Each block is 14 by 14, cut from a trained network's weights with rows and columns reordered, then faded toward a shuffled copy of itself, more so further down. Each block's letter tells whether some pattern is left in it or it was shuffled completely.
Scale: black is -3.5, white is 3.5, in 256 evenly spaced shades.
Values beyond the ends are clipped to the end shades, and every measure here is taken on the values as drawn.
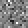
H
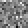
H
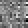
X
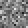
H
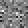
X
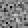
H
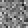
H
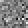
X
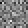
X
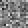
H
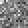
H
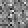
X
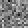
X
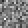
H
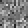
X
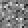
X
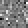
H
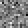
H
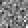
H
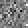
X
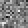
H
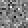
H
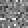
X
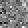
H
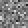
H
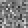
H
